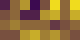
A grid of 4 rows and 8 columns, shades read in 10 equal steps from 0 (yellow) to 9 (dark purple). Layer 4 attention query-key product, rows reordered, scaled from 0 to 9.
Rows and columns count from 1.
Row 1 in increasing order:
0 0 3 5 5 6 8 9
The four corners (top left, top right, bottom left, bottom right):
8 0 6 6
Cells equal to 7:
1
